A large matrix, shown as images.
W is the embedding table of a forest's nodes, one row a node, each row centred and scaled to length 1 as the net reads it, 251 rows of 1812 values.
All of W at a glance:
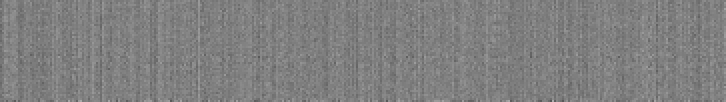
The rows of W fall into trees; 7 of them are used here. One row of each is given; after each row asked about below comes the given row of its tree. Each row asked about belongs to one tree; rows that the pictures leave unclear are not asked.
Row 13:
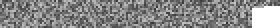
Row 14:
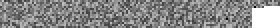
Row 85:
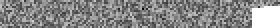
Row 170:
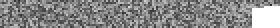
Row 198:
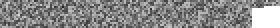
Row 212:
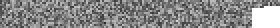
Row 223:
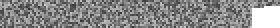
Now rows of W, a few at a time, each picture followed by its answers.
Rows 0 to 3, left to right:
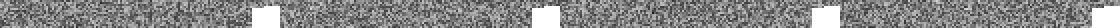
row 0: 170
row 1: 13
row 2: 212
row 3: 223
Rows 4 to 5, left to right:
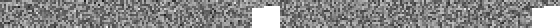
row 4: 212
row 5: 212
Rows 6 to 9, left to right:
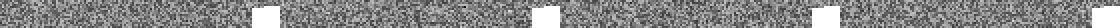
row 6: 13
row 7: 85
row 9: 13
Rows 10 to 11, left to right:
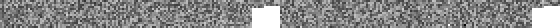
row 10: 223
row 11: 85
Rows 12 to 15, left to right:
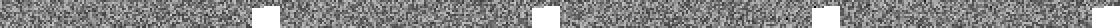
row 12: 13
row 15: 13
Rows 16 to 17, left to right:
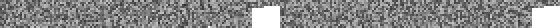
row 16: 212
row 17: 212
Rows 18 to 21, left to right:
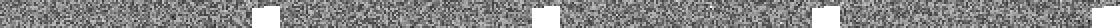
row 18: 13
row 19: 223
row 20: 13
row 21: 85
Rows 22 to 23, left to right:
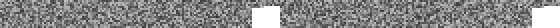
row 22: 13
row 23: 198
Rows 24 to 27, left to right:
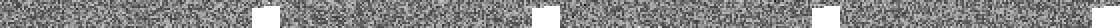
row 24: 198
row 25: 170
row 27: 85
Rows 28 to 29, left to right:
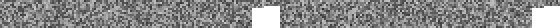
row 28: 85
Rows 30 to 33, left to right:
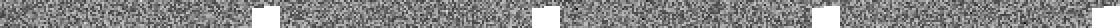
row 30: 223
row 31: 14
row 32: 14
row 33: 212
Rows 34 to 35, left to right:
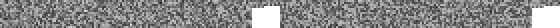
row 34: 13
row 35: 212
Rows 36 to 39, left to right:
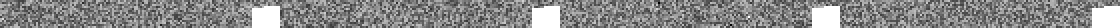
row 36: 170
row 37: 223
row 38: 85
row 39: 212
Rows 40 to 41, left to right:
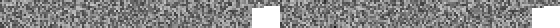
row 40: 212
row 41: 212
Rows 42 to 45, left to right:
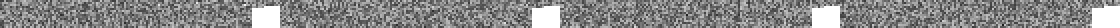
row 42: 212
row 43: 198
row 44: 170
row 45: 223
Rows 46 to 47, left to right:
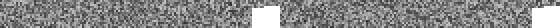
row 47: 198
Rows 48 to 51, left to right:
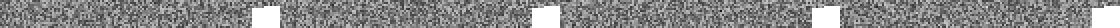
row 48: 212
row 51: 223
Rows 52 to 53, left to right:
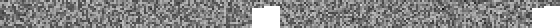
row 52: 223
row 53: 13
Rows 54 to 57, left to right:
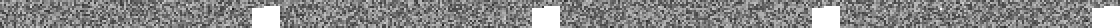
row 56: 198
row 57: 14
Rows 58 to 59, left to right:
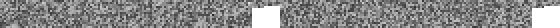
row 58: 170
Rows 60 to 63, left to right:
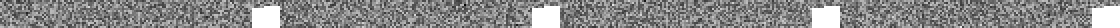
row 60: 14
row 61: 223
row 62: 223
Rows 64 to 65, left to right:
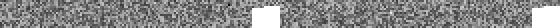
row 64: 212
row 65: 170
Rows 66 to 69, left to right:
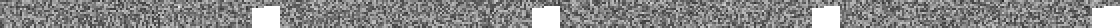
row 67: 13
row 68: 212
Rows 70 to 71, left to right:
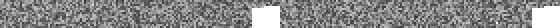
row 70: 85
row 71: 13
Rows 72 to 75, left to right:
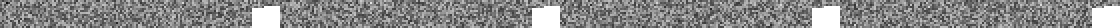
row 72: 212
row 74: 198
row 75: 14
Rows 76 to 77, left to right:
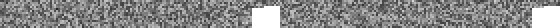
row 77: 13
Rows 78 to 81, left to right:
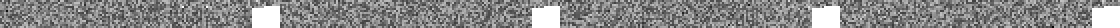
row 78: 14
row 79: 212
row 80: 14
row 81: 198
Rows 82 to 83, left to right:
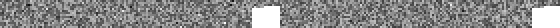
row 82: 13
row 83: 13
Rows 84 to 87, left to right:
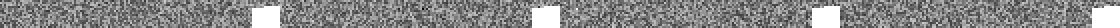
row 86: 13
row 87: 223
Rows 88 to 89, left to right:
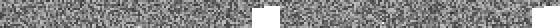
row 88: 223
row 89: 14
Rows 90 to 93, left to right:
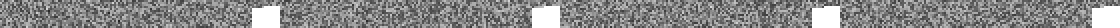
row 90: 198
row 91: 14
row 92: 13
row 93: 13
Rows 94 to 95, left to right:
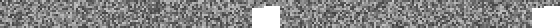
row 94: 14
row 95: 13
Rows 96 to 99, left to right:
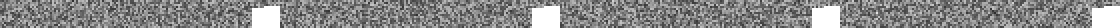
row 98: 212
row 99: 198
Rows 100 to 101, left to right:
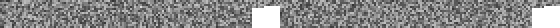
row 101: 223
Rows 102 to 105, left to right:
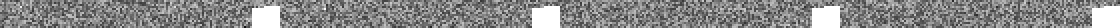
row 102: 212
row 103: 13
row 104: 212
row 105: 170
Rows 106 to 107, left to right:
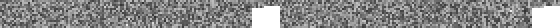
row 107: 14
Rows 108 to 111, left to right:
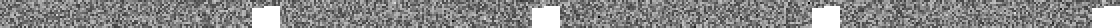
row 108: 13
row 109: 85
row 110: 223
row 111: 85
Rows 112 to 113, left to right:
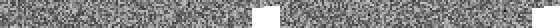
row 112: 170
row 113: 198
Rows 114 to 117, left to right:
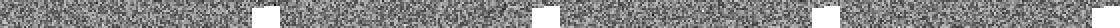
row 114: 13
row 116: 14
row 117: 13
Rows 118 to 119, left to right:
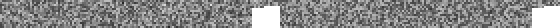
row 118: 212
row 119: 212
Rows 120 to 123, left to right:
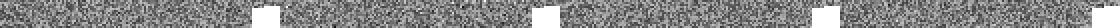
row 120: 223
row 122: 223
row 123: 223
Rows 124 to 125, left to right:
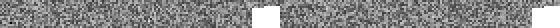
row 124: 13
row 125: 223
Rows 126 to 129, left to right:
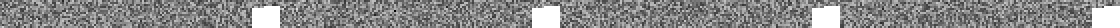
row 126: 13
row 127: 85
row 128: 212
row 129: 212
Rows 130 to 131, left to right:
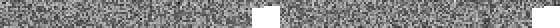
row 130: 170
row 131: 13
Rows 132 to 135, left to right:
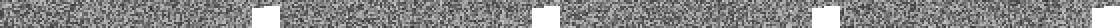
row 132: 223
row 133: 223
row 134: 14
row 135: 223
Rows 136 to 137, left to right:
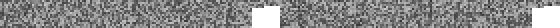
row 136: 223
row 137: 170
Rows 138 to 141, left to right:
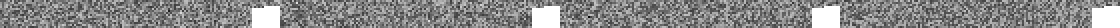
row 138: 223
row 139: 170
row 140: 14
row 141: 14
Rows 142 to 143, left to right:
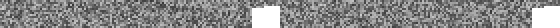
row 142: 14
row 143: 13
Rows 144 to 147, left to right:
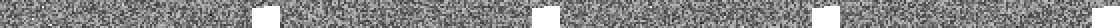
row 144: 14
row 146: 14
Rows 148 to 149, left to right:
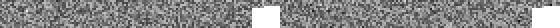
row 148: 85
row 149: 198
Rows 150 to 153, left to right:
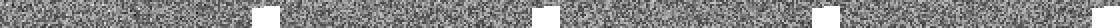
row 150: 85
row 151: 198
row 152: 85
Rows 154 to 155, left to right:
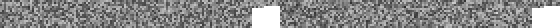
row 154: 212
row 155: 198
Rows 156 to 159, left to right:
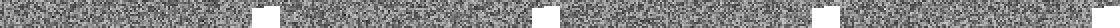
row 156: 223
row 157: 198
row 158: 223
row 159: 223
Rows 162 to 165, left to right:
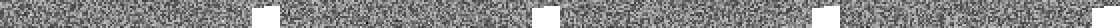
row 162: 223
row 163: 13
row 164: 223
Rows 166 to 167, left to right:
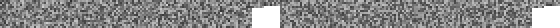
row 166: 212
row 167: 212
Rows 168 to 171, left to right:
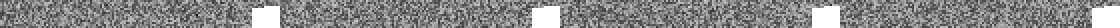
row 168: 223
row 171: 14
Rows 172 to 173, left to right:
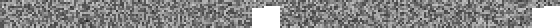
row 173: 170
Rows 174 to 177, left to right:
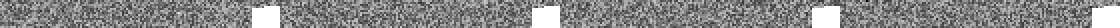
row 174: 14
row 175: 212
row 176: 13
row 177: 212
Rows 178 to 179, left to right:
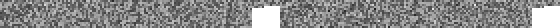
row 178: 223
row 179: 223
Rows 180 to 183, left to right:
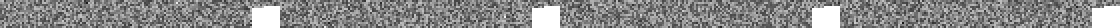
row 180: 85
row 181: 223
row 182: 13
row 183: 223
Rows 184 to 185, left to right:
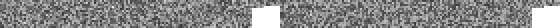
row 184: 212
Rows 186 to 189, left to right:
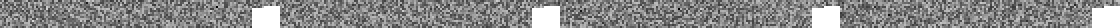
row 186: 198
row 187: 13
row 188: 14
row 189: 223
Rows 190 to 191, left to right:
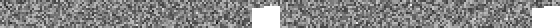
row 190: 14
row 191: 198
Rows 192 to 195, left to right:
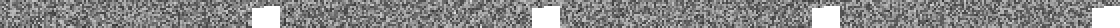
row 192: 13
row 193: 198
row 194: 85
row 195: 212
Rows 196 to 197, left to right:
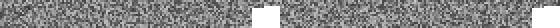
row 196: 223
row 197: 13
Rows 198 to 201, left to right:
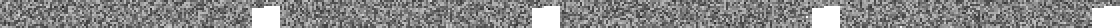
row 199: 198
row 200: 212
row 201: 85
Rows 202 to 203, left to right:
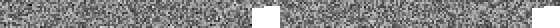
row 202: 14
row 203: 13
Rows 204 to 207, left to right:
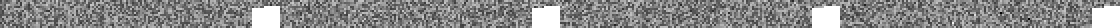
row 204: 212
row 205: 212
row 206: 14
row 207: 223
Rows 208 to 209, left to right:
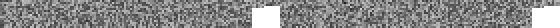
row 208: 212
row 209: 223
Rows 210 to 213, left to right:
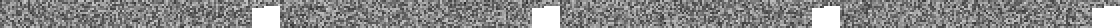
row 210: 212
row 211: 223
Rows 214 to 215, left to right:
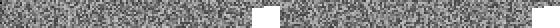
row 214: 212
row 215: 223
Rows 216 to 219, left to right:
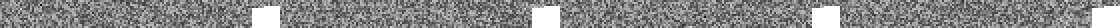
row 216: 212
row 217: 85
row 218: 13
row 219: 212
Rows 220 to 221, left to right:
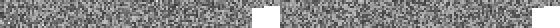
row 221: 212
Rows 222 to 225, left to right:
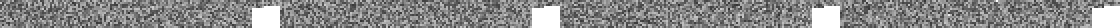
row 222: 198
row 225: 223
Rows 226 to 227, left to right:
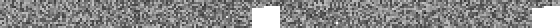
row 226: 85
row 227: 198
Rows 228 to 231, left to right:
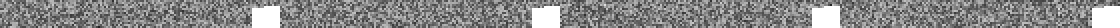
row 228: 170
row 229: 13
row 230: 170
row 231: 13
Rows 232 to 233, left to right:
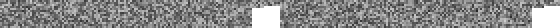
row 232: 170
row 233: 223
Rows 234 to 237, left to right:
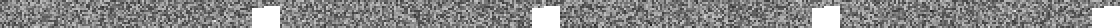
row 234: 212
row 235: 85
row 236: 223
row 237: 212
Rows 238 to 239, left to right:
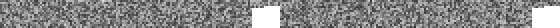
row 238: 212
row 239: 223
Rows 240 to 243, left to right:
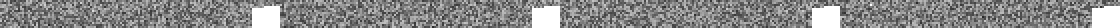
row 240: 170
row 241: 223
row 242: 13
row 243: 212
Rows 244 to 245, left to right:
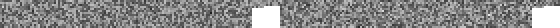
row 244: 212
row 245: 13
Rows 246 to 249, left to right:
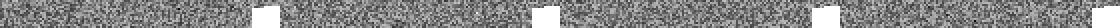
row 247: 13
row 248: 14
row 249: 13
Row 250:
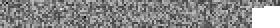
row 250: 13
